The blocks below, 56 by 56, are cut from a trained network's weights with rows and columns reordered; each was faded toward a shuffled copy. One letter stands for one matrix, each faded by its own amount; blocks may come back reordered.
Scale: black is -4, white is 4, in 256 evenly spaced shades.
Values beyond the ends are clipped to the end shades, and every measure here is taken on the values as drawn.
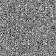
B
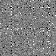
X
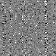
X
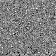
B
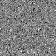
B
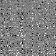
X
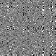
X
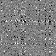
X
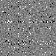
X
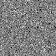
B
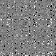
X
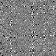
X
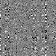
X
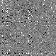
X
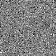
B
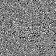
B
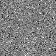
B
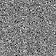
B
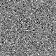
B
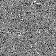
B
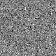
B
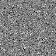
B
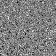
B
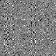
X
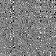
X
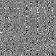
X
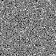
B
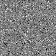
B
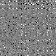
X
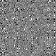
X
